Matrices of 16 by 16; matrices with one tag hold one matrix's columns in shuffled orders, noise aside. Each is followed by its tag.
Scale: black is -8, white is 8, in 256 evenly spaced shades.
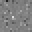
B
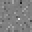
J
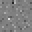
J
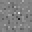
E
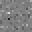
E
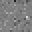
B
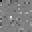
B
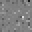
B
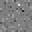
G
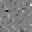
G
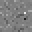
E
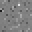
G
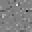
G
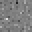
J
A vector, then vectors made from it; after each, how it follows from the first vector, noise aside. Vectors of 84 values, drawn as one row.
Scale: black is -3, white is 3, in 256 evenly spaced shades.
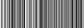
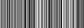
wrapped around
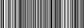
wrapped around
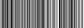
reversed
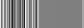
partly zeroed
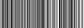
reversed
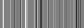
partly zeroed
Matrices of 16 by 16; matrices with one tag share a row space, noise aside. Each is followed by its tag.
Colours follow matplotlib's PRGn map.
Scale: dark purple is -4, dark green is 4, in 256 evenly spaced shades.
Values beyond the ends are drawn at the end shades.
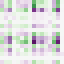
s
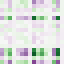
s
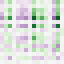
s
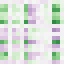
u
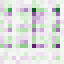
s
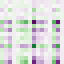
s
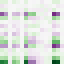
u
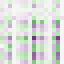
s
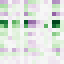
u
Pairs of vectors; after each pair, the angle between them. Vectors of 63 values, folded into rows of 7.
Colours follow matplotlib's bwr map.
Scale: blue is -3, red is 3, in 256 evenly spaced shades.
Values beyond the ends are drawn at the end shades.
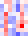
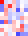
partly aligned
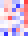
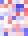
partly aligned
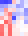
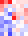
nearly opposite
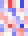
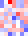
partly aligned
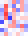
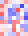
orthogonal
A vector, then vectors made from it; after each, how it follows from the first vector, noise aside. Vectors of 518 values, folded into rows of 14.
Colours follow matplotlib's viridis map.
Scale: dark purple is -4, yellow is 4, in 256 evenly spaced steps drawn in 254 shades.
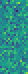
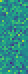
reversed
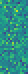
negated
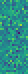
wrapped around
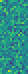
reversed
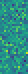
wrapped around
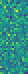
negated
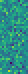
reversed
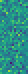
reversed
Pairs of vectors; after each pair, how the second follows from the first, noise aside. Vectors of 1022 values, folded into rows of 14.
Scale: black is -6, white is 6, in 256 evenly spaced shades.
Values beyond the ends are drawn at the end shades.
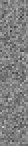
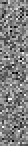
scaled up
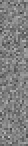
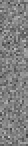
copied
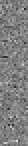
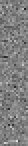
copied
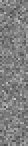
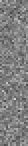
copied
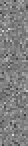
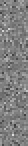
copied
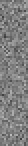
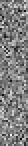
scaled up
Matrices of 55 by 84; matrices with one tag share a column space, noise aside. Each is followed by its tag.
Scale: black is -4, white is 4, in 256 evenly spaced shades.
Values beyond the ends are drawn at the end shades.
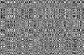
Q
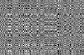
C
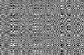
C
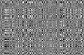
Q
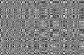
Q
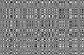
Q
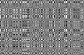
Q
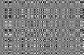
Q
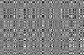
Q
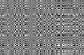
C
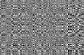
C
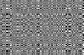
C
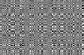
C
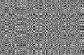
C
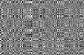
Q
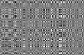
Q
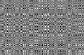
C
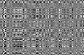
Q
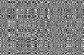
Q
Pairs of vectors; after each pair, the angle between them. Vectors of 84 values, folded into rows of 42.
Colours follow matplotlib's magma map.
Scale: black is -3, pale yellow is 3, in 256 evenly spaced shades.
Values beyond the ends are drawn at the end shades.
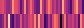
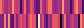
nearly parallel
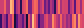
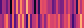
orthogonal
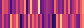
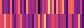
partly opposed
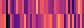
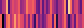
partly opposed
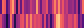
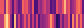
partly opposed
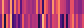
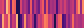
orthogonal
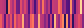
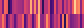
orthogonal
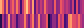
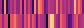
partly opposed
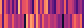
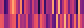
orthogonal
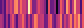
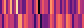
orthogonal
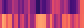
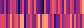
partly aligned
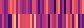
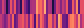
orthogonal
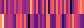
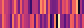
orthogonal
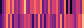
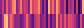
partly aligned
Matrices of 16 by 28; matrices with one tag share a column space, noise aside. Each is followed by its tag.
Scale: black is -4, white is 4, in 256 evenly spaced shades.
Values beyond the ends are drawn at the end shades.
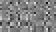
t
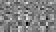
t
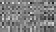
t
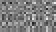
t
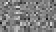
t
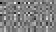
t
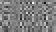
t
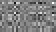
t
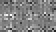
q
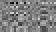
t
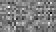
t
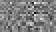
t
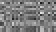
t
